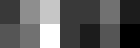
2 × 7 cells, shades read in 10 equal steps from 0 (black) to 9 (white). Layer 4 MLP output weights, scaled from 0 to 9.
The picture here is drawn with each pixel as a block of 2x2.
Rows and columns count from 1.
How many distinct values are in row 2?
6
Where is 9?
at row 2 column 3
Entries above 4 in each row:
2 1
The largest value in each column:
3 5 9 2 2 4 1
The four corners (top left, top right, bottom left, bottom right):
2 1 3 0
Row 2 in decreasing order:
9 4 3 3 2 1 0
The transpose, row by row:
2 3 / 5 4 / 7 9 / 2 2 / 2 1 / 4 3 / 1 0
